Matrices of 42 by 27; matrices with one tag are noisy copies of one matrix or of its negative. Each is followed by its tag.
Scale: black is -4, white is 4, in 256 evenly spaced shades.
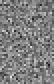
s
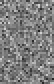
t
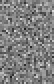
s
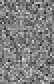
t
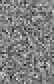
s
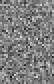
s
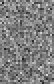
t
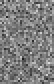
t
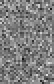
t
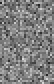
t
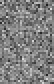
t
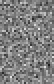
s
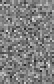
s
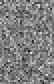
t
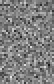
s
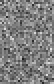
t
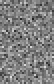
s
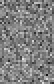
t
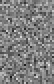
s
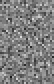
s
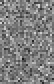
t
